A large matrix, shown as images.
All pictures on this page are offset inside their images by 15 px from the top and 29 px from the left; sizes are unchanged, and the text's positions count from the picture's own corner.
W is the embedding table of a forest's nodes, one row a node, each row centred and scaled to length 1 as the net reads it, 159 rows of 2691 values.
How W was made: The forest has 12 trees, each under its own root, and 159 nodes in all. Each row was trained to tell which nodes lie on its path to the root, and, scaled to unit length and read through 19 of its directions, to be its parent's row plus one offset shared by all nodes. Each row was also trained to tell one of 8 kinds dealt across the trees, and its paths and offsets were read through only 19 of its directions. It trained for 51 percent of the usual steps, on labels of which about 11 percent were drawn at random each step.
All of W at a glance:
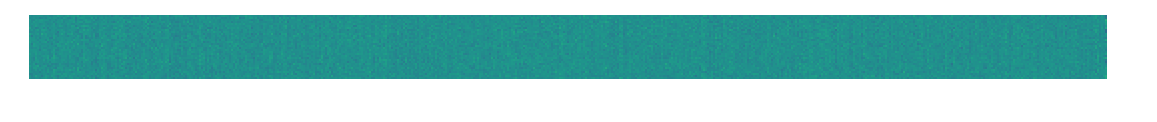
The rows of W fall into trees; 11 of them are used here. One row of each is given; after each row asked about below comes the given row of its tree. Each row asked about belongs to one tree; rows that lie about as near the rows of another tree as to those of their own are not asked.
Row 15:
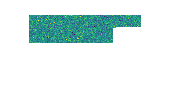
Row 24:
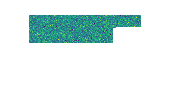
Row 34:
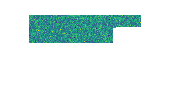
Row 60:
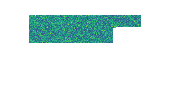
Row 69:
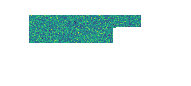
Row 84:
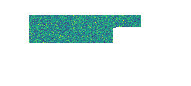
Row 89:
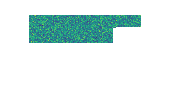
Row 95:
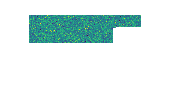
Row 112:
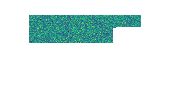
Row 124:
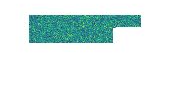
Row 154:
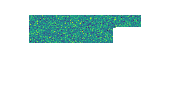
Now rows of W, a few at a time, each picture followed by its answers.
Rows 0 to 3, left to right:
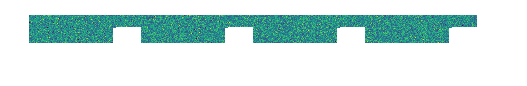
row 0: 154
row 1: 15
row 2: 84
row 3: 84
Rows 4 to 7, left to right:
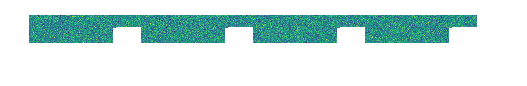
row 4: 34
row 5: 124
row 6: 95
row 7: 69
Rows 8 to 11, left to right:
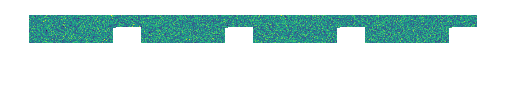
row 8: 84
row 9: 95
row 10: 60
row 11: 124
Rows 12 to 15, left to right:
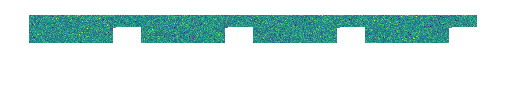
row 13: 154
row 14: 112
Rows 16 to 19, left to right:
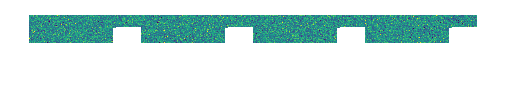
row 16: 15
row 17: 154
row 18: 112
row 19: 60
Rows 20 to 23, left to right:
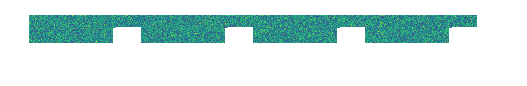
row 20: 84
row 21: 124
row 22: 69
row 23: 89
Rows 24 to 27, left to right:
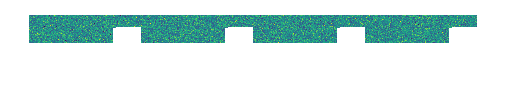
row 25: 15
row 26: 112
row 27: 34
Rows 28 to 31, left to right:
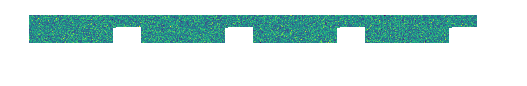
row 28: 34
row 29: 69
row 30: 84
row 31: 24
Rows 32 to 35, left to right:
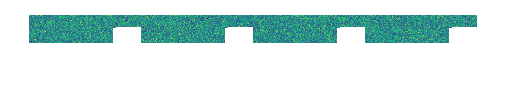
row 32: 124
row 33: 95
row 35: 69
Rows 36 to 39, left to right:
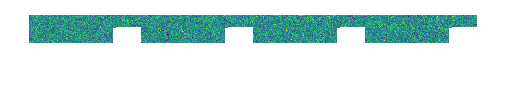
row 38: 112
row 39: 89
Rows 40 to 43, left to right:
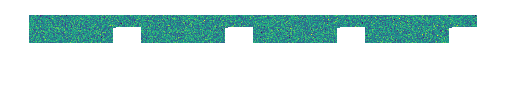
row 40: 89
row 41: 69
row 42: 95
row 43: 112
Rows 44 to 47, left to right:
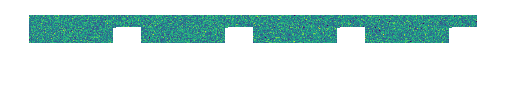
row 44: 15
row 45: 34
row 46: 112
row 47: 112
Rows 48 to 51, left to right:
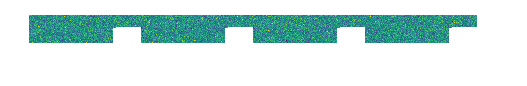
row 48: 69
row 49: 60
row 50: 95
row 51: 112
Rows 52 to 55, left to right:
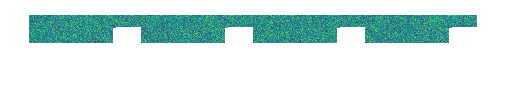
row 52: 124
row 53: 34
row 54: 24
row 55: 84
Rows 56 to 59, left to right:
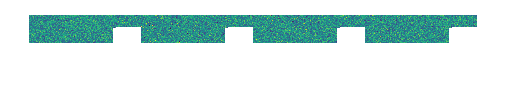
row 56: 124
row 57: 69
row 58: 69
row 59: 24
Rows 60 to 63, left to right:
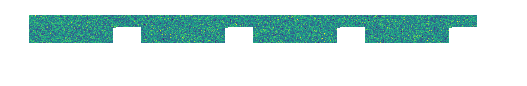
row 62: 69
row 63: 95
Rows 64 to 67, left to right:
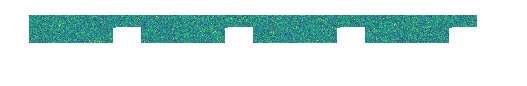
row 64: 154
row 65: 34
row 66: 112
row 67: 89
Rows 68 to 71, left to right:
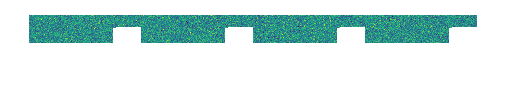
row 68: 84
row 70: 124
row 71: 95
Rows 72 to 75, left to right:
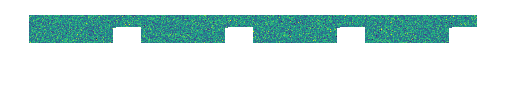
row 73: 84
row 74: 124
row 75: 89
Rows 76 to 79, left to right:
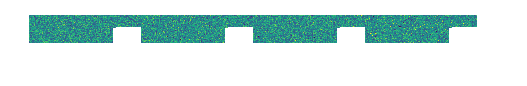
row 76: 69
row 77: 24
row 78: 112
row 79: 95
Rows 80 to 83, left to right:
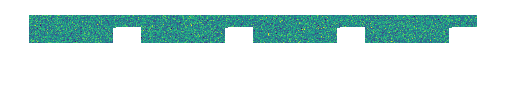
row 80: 154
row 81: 69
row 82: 84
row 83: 95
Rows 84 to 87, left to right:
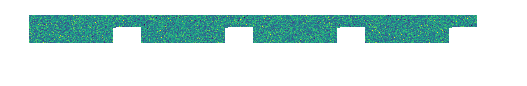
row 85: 124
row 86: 69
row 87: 34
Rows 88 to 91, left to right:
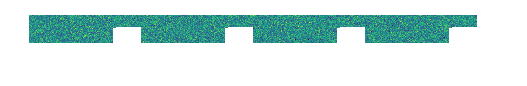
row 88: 69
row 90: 15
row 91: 24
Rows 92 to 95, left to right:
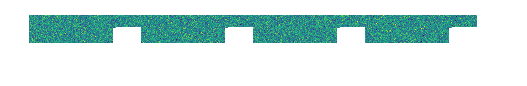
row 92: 154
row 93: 69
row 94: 89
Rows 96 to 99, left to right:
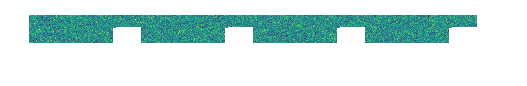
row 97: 34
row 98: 154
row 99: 34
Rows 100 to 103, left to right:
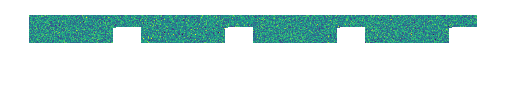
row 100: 24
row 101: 60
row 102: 95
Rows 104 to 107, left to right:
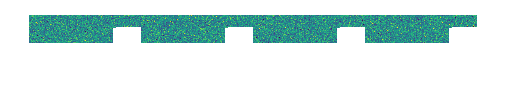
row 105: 34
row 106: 154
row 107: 154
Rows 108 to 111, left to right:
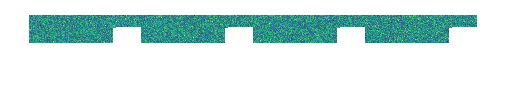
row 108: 24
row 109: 95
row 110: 69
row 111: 34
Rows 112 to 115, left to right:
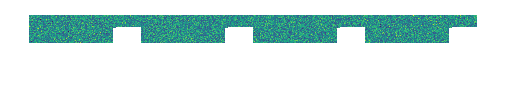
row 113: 95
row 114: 60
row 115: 34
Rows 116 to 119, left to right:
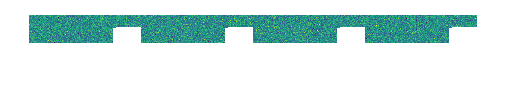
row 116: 89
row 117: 112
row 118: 95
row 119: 154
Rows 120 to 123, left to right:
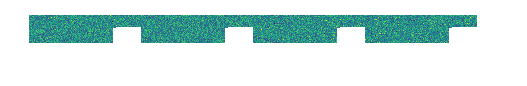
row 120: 69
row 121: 15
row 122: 24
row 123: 124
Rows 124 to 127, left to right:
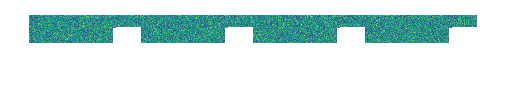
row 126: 89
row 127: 112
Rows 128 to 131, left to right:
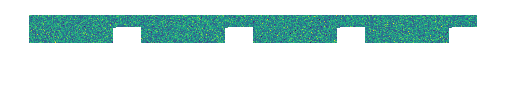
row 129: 124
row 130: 15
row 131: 124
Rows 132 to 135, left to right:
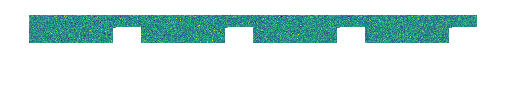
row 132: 112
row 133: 154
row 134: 124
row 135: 95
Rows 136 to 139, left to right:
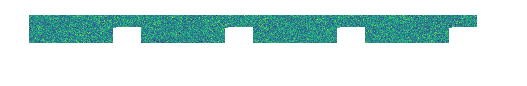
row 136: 34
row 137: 24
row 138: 34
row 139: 60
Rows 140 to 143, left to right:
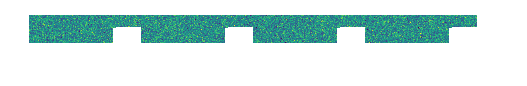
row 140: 24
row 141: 95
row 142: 34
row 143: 124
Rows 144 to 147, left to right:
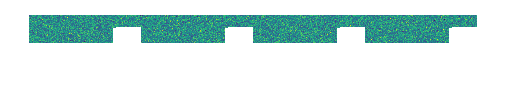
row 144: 89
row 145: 84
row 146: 69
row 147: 95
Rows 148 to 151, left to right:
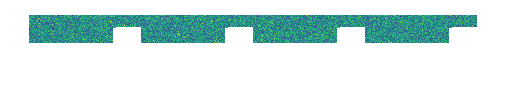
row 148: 34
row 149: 84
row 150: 24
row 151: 124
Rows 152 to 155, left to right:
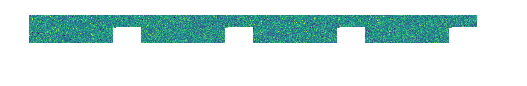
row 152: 89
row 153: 60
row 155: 95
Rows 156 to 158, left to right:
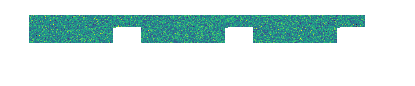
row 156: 34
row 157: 84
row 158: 112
